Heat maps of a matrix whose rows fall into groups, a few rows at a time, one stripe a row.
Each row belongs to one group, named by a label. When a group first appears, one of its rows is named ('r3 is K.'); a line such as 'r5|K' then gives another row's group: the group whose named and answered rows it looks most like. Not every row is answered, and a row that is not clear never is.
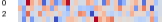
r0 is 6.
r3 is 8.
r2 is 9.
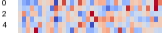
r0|9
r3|8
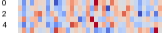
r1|8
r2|8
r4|8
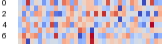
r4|6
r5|9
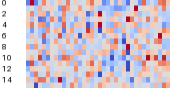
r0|6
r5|9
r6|6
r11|6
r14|6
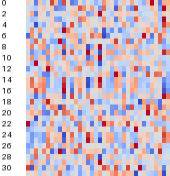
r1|8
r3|8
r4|9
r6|6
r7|6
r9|9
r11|9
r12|8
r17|9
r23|8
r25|9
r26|8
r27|6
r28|9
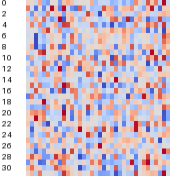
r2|9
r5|8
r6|9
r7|9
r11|8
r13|9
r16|6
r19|9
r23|8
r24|9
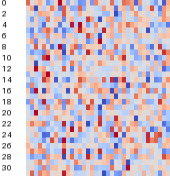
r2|8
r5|8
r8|6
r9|9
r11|9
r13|8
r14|8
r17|8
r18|6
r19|9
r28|9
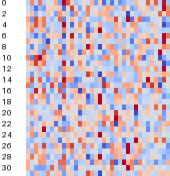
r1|9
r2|6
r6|9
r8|9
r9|6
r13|9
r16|6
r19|8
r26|6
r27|6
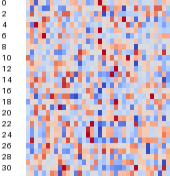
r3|8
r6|6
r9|8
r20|9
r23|9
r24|9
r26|8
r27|8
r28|6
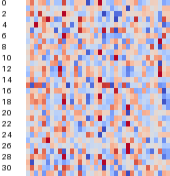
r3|8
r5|8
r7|6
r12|6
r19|6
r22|6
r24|9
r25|8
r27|6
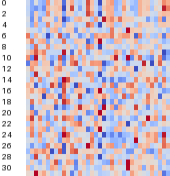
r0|9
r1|9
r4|9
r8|9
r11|6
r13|9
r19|8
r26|9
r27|6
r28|9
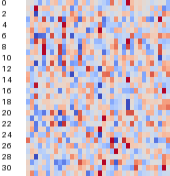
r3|6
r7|6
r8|6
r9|6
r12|9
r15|9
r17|9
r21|8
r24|9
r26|6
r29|8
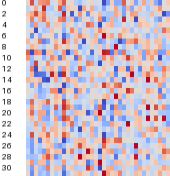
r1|6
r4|9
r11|9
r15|8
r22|6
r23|6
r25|8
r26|8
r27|9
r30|9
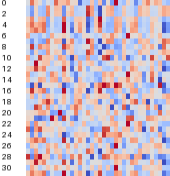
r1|9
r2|9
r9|9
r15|8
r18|8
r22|6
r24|8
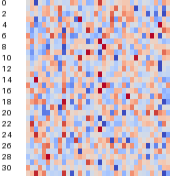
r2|8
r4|6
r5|9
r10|8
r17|6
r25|6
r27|6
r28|8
